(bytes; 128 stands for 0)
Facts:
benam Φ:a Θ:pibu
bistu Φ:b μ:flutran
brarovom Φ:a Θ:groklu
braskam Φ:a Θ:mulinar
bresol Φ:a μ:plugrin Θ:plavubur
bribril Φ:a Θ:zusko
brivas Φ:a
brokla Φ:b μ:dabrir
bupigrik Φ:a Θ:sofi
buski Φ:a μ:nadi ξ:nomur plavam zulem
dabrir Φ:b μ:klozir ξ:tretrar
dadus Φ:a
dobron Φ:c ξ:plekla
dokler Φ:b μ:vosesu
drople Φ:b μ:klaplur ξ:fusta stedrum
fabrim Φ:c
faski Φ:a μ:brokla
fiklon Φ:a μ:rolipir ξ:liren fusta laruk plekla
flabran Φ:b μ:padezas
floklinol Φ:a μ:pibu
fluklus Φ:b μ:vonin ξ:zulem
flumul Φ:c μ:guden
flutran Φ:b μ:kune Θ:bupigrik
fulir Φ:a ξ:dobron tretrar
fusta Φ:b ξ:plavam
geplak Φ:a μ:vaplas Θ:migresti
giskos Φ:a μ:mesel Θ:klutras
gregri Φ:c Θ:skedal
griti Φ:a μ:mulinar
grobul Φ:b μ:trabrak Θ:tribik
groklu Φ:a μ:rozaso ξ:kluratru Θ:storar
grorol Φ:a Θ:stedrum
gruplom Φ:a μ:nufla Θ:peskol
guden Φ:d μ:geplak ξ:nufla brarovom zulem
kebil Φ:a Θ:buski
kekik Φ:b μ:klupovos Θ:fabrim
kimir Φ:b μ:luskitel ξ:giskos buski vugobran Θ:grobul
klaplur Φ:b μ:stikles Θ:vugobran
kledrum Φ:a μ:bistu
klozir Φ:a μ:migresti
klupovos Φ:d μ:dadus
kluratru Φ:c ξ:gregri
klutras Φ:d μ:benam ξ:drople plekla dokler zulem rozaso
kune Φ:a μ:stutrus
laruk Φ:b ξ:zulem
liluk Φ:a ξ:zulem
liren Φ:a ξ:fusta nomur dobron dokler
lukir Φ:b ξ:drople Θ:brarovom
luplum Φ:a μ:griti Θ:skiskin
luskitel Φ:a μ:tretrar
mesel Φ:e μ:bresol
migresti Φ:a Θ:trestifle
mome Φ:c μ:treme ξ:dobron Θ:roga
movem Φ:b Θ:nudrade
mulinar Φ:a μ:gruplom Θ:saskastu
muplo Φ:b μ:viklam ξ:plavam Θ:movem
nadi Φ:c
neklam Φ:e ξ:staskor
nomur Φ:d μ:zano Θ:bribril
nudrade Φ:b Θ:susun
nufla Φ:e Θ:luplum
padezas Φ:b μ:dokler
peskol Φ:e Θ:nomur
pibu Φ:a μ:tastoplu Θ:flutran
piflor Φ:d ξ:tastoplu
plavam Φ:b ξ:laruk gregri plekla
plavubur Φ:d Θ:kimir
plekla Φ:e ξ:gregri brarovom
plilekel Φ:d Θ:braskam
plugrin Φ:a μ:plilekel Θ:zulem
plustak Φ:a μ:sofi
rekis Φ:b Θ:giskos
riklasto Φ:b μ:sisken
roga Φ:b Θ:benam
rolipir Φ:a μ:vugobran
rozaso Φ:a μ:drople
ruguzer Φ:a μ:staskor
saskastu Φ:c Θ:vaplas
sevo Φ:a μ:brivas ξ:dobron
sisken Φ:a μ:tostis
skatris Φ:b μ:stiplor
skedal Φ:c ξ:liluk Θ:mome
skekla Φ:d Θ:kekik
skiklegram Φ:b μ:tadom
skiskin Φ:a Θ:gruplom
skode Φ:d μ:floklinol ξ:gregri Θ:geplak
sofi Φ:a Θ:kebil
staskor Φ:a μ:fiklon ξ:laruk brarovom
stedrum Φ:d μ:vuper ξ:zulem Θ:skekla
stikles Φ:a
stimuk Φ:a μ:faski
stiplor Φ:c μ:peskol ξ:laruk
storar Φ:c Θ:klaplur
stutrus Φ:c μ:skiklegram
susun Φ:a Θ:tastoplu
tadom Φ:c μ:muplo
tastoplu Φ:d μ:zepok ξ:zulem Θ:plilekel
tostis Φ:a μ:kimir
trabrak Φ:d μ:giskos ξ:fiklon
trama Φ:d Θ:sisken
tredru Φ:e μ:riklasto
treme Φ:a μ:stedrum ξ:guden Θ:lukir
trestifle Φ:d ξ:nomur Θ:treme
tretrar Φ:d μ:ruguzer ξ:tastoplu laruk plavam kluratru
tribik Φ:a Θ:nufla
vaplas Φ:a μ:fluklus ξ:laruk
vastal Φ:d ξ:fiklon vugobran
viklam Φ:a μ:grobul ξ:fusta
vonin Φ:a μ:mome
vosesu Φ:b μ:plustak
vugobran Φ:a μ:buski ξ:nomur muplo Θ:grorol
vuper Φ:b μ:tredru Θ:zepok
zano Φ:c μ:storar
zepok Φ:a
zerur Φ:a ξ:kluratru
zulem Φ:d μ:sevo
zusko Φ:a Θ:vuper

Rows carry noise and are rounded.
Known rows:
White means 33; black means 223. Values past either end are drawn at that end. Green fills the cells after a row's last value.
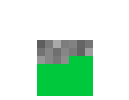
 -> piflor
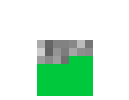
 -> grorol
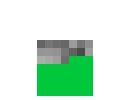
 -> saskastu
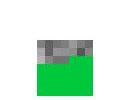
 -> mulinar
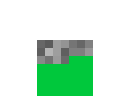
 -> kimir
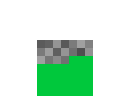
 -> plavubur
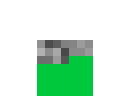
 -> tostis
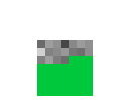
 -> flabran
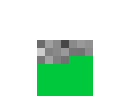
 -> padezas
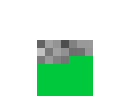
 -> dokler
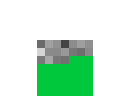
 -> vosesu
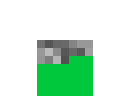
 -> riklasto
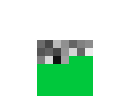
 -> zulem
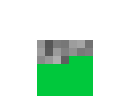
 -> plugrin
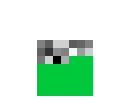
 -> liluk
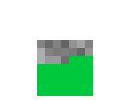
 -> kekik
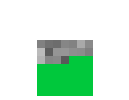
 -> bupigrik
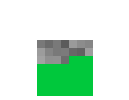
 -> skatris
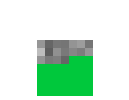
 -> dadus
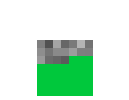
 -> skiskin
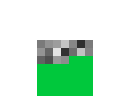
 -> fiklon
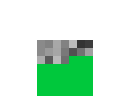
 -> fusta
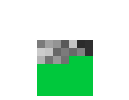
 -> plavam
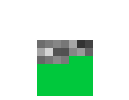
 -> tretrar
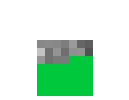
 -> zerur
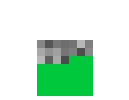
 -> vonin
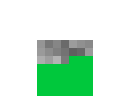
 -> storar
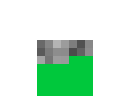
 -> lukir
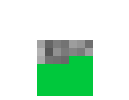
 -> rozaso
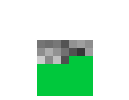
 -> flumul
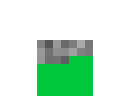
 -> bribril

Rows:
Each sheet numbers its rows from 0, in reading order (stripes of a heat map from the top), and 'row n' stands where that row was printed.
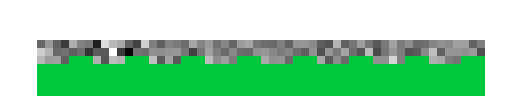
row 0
gregri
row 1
dobron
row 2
geplak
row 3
klaplur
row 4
rekis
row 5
nomur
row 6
trabrak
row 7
neklam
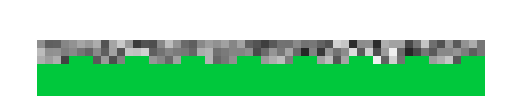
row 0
tredru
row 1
buski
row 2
klutras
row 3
groklu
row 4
plilekel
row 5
stedrum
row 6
mome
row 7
grobul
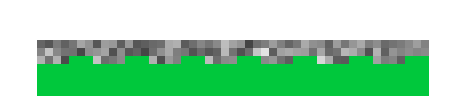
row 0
vuper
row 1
skode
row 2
treme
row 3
drople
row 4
sofi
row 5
nufla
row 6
kebil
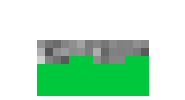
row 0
pibu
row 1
brarovom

